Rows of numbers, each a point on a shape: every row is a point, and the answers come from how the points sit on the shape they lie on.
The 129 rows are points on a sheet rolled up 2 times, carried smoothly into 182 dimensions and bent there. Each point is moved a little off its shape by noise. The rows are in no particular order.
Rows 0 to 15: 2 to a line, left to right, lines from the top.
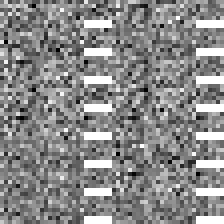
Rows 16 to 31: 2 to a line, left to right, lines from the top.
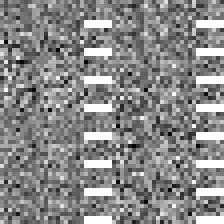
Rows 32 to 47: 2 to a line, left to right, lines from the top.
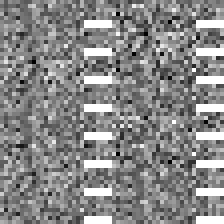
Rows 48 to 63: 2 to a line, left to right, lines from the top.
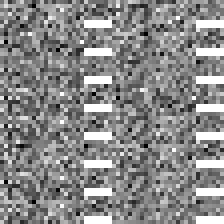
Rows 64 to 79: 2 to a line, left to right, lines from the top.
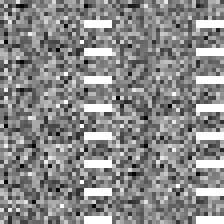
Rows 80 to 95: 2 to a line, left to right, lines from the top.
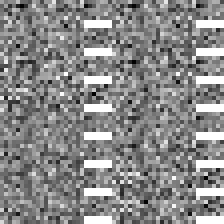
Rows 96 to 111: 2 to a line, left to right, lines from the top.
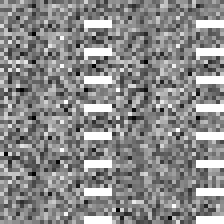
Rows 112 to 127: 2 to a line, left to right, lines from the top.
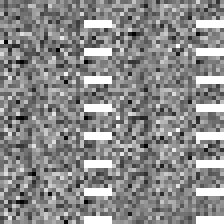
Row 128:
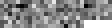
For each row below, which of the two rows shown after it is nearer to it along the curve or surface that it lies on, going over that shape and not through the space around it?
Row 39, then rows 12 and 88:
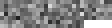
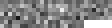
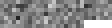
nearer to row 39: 12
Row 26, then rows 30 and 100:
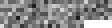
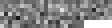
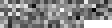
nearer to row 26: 30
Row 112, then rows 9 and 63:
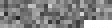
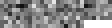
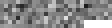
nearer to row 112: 9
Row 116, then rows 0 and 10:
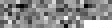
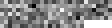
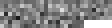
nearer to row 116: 10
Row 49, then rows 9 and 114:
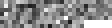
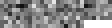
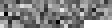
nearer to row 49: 9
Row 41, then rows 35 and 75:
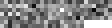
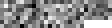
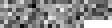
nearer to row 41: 75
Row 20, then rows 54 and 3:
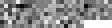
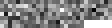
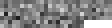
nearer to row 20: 3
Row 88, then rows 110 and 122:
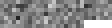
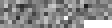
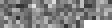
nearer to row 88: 110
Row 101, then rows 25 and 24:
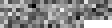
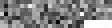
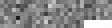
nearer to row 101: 25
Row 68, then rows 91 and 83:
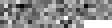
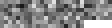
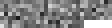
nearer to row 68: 91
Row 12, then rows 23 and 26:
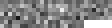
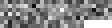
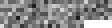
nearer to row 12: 26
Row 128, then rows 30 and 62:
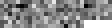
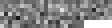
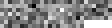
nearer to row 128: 30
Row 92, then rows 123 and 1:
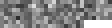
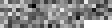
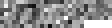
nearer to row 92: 1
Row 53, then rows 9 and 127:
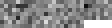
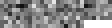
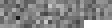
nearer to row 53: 127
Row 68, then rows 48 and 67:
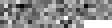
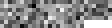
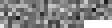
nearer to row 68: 48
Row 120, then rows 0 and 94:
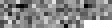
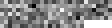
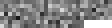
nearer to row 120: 94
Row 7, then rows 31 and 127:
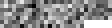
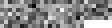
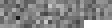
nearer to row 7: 31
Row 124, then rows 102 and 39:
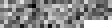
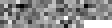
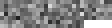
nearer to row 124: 102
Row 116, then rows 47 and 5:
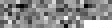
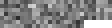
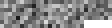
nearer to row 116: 47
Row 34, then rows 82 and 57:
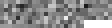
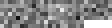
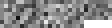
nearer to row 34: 57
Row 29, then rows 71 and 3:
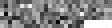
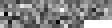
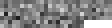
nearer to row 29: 71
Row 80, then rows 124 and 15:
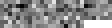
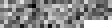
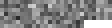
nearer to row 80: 15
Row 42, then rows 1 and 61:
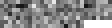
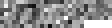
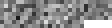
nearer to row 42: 1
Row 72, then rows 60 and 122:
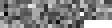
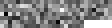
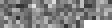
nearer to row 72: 60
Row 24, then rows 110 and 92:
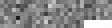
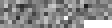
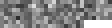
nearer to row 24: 110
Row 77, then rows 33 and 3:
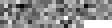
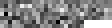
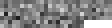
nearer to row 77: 3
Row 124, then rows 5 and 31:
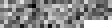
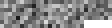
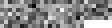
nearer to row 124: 31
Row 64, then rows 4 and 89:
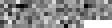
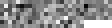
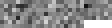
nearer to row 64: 4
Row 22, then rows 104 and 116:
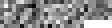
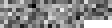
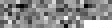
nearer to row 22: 104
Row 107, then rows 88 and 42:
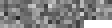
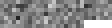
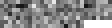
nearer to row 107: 42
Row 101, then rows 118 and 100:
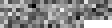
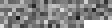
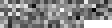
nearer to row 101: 100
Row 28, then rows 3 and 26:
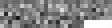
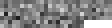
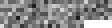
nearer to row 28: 3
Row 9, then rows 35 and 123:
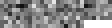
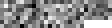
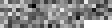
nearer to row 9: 35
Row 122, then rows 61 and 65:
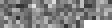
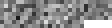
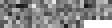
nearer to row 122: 65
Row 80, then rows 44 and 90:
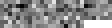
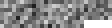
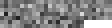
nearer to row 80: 90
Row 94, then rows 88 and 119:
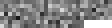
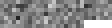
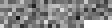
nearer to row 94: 119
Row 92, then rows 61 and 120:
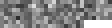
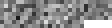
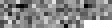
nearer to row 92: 120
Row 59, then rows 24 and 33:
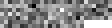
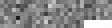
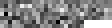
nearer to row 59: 33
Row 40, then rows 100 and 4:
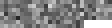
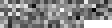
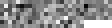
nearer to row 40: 4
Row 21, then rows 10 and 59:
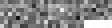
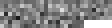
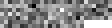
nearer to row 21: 10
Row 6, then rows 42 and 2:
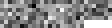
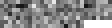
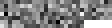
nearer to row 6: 2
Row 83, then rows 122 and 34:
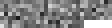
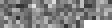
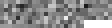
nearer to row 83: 122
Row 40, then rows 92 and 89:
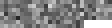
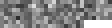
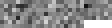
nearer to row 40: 92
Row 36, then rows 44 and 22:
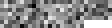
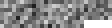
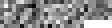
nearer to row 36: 22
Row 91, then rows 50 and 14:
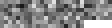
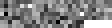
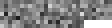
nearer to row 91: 14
